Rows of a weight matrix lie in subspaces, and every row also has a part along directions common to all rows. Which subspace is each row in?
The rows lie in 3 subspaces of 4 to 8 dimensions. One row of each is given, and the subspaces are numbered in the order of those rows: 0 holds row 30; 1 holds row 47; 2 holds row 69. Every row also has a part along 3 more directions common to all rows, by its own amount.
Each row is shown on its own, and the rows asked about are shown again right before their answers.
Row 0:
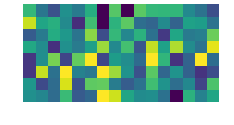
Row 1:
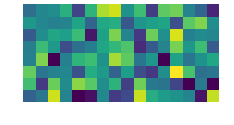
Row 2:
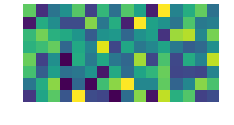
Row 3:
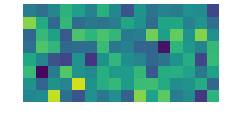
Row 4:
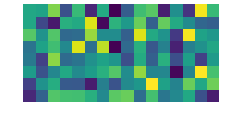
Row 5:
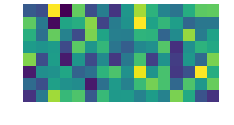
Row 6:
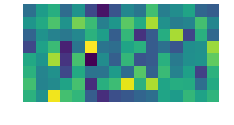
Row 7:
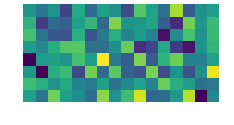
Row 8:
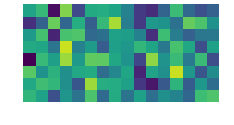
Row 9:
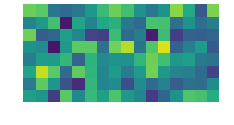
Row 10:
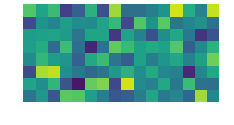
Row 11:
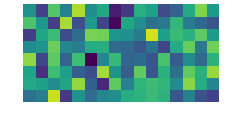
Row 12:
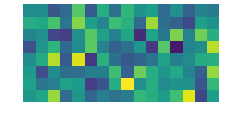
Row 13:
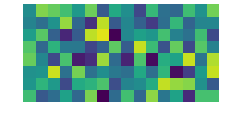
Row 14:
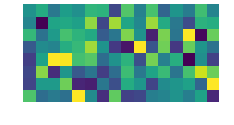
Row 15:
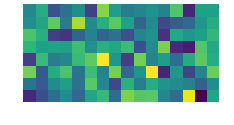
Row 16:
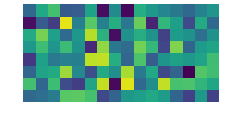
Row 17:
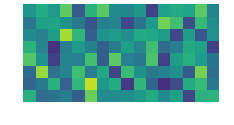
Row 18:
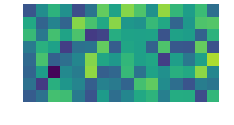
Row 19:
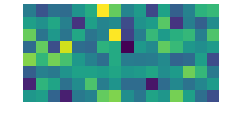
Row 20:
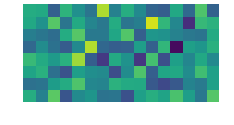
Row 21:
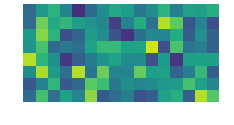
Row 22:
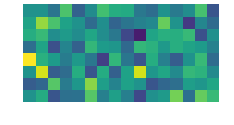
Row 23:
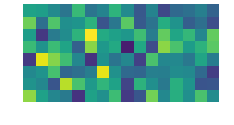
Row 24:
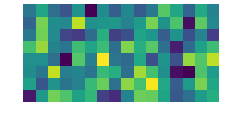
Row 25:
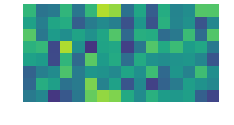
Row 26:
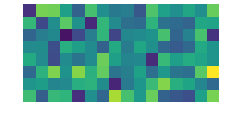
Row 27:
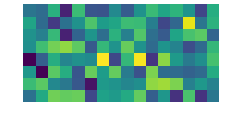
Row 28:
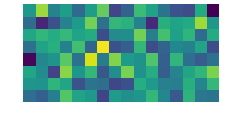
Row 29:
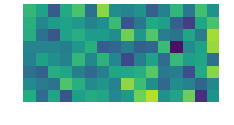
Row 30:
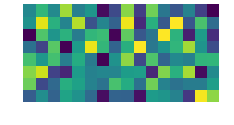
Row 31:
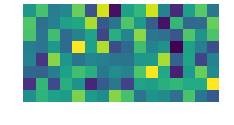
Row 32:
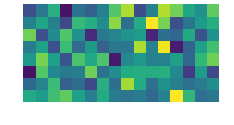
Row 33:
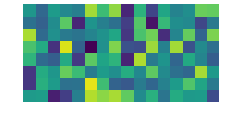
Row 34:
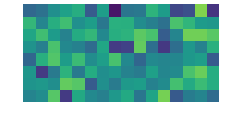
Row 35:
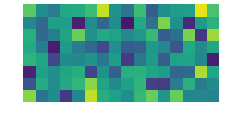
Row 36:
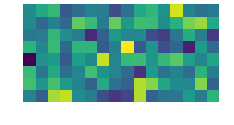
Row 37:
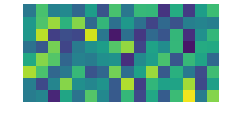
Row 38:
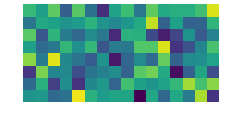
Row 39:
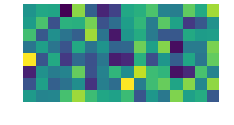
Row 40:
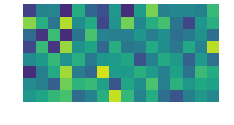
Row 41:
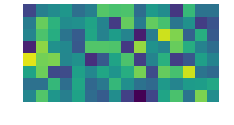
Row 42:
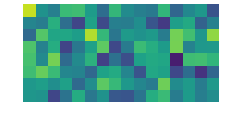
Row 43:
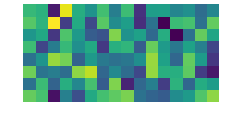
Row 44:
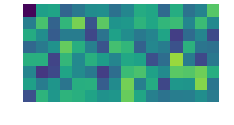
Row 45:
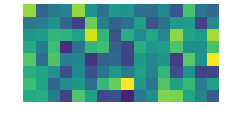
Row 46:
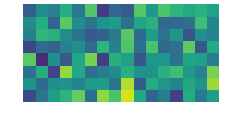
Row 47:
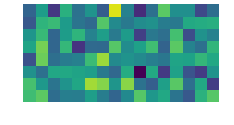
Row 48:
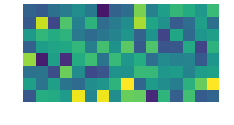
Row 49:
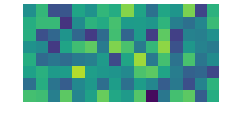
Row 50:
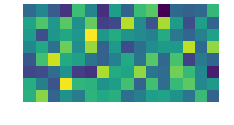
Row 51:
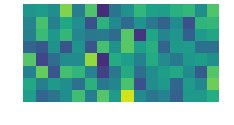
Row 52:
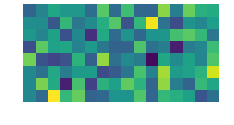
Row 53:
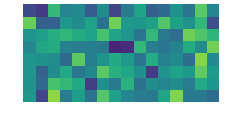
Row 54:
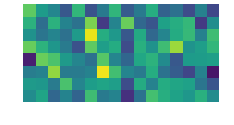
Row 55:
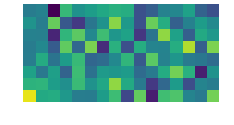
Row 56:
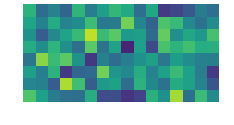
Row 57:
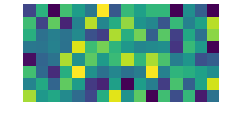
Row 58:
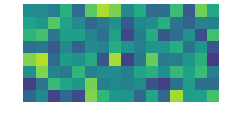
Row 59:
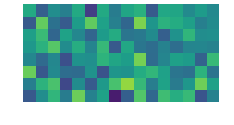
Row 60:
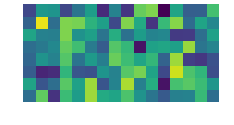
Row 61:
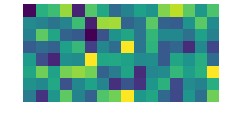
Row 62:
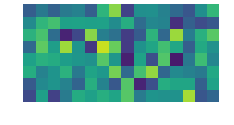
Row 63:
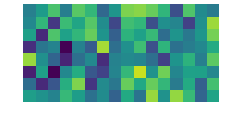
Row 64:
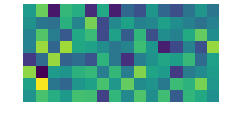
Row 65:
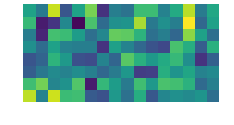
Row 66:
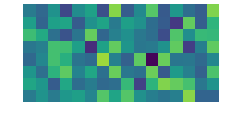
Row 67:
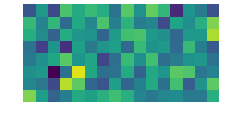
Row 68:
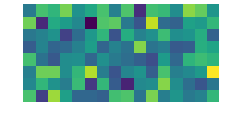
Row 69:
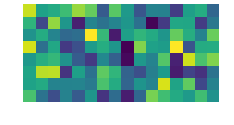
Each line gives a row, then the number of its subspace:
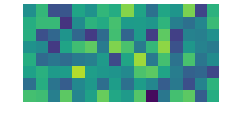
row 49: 1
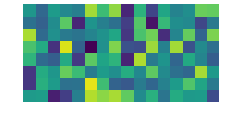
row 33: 0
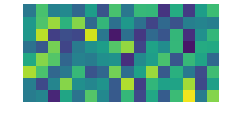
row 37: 0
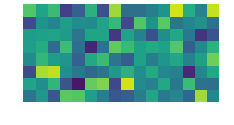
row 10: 1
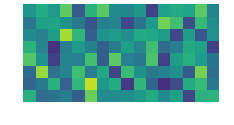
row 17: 0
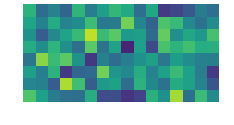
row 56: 2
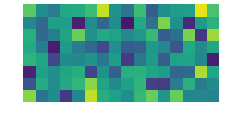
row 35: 0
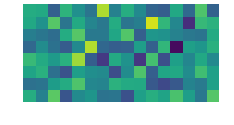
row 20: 0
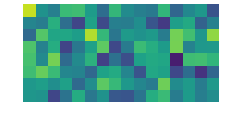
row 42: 2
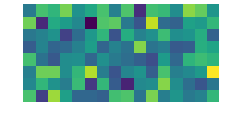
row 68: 2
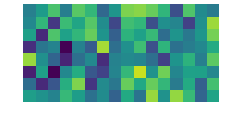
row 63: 1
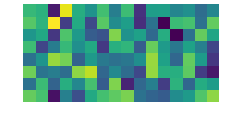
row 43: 1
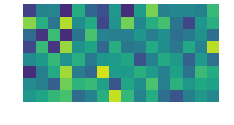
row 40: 2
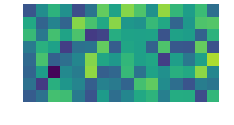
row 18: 1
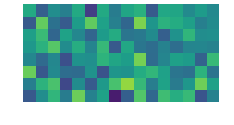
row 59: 2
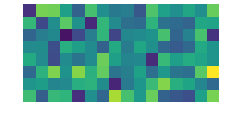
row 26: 2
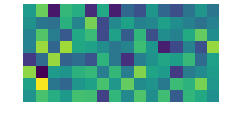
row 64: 1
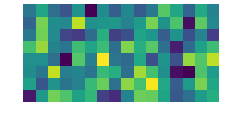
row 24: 0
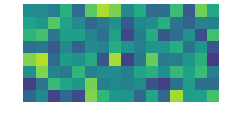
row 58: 0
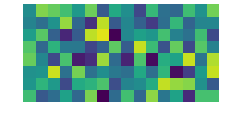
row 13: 2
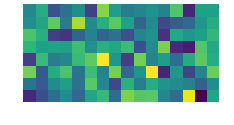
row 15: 0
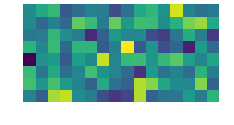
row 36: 0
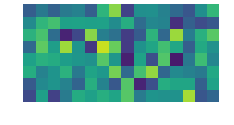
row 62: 0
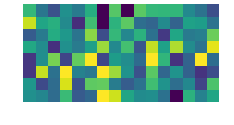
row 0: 2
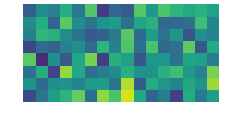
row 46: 2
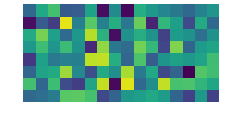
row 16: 1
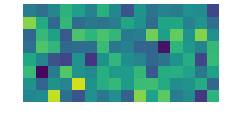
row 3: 1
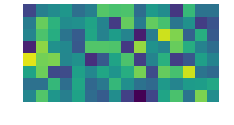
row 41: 0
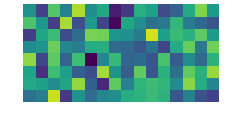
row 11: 1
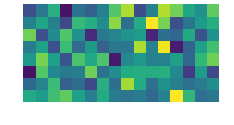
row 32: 1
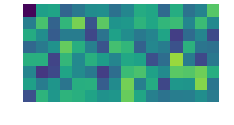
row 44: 2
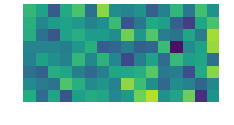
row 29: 0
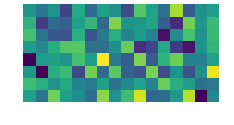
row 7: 0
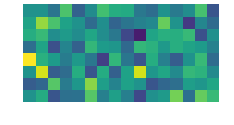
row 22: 0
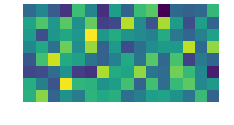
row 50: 2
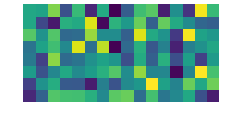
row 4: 1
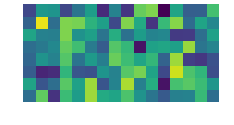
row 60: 2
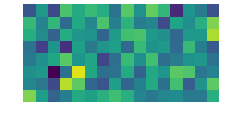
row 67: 1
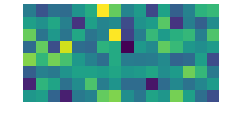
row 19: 0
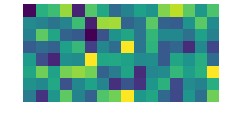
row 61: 2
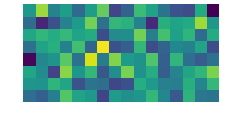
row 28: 1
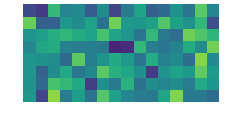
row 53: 1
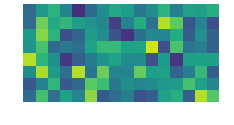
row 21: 0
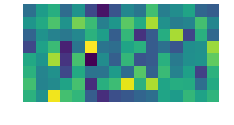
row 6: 0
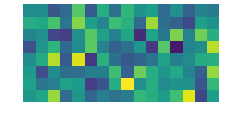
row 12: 0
